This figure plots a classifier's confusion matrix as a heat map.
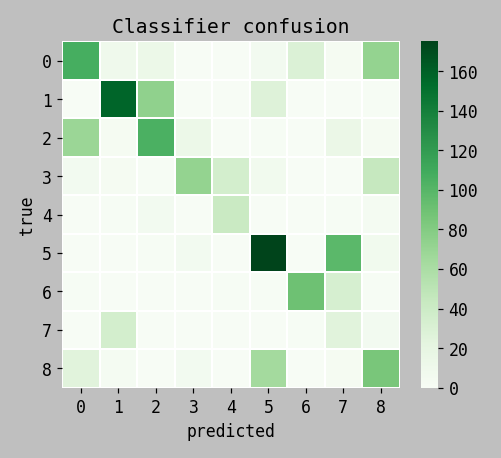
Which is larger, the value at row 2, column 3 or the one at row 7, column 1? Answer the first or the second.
the second
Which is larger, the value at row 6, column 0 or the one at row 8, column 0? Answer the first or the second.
the second
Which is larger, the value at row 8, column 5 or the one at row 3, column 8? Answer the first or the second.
the first
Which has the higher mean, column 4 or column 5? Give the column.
5
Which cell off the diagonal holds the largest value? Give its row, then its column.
5, 7
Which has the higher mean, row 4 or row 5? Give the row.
5
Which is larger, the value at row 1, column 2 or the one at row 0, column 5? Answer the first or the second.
the first
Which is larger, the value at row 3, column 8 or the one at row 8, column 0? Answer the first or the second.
the first
